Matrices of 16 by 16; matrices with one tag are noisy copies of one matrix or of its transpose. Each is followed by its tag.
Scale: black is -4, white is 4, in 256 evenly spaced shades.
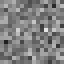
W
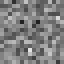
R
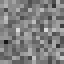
W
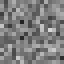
R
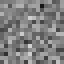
W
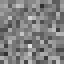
W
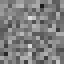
W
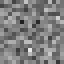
R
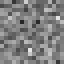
R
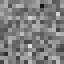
W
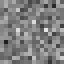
W
